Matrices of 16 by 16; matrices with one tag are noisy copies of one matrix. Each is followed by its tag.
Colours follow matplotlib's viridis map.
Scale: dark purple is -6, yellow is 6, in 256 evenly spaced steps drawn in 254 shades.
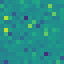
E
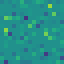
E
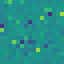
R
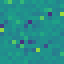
R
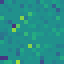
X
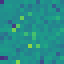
X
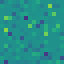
E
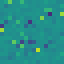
R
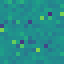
R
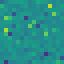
E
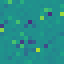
R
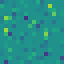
E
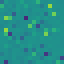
E
